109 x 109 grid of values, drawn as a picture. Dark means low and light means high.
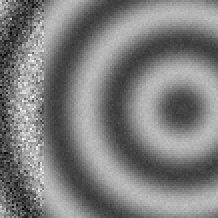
On average the colour sits 50% of the way up the scale. The right part is calmer, past a seam about 20% of the way across. Rings spread out from the middle right. No row or column stands out. No overall slope runs across the table. The ninth with the highest average is the middle right.
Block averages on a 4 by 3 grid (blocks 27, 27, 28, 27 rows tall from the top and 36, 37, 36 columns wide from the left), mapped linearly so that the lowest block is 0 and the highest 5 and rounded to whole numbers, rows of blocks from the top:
1 1 2
0 2 5
0 2 5
1 1 2
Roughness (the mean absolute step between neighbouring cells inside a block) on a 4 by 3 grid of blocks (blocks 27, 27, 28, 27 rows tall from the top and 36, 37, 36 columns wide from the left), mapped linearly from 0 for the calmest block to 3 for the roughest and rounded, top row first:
3 0 0 / 3 0 0 / 3 0 0 / 3 0 0
